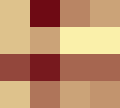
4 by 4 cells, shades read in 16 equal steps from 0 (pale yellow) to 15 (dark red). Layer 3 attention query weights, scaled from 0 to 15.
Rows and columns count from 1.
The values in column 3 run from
0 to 9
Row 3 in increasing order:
9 9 11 14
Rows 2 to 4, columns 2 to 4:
5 0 0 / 14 9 9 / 8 5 6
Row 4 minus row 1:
0 -7 -2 1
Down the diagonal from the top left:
3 5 9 6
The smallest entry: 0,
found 2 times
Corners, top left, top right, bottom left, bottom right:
3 5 3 6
